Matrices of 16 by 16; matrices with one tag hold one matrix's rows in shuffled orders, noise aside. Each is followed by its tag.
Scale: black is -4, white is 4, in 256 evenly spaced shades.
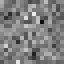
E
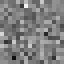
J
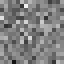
J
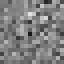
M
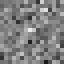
M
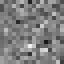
M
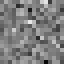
M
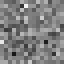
J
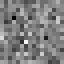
J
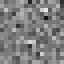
M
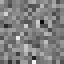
E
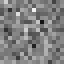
E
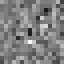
M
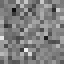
J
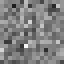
J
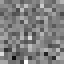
J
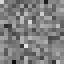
J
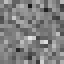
M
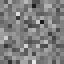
E
